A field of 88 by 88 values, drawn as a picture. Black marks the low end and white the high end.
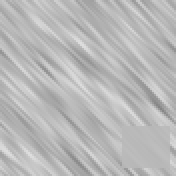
Histogram: bell-shaped. Mirror symmetry: none. Average level on the scale: 70%. Odd rows or columns: none. Odd patch: calmer, in the bottom right. Calmest part: bottom right.
